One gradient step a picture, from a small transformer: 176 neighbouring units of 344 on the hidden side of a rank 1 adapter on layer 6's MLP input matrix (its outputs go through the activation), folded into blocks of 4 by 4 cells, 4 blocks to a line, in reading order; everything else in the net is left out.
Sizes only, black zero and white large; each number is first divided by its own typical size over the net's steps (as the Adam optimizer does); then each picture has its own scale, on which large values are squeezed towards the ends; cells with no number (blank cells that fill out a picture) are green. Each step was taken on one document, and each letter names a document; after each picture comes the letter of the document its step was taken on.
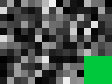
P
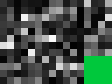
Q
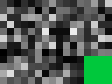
P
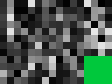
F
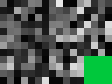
F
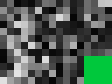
P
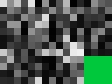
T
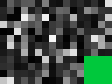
Q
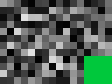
T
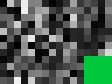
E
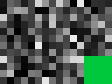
F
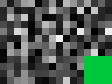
E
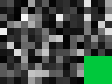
Q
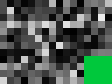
P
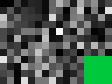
F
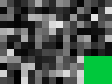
F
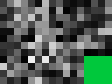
E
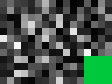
P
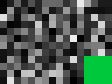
F
